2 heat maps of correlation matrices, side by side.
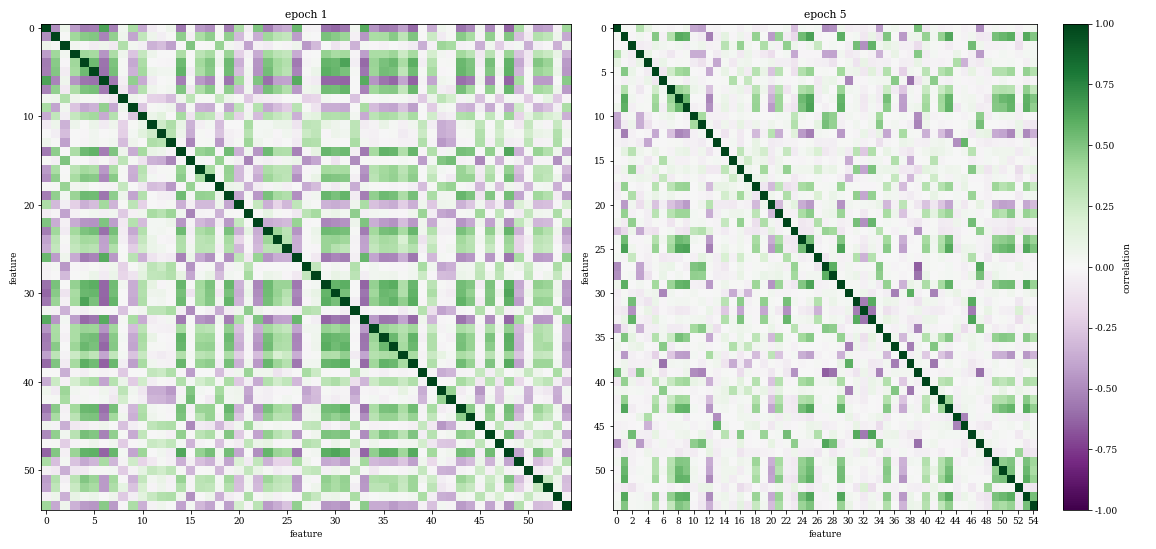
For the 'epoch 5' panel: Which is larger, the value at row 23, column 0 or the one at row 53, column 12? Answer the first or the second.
the first
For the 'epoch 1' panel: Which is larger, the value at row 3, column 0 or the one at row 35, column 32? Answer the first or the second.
the second
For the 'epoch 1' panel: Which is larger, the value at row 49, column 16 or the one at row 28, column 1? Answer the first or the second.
the second
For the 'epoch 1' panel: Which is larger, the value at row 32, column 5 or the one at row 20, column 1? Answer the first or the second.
the first
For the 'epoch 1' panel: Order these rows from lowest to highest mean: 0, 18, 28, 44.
0, 18, 28, 44
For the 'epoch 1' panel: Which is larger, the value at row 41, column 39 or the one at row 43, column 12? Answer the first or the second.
the second
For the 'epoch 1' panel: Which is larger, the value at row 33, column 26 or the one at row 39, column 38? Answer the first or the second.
the first
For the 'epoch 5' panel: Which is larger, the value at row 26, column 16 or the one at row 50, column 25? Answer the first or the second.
the second
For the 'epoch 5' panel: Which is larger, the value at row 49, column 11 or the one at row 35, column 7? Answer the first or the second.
the second
